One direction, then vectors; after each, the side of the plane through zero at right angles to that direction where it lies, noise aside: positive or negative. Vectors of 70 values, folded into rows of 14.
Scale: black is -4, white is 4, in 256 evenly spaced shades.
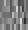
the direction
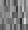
negative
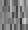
negative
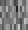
negative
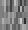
positive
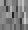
negative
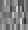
positive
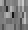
negative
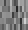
negative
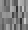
negative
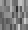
negative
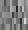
negative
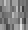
positive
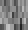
negative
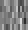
positive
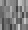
negative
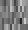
negative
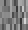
negative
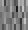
negative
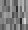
negative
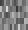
negative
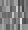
positive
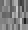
positive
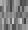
positive
